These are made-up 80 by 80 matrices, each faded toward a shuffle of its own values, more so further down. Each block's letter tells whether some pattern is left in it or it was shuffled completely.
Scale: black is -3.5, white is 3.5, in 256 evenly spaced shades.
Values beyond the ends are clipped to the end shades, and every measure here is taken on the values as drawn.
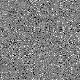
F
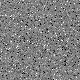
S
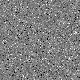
S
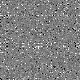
F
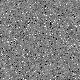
S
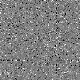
F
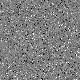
S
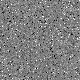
S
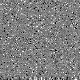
F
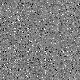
F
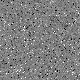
S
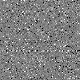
F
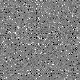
F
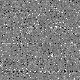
F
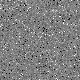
S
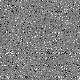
F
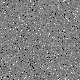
S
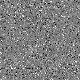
F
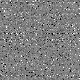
F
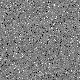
S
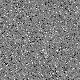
S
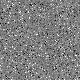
S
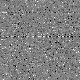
F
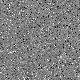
S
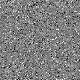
F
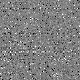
F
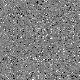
F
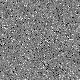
S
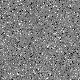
S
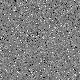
S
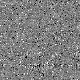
F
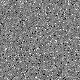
S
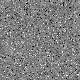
S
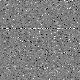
F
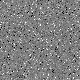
S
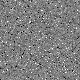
S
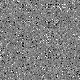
F
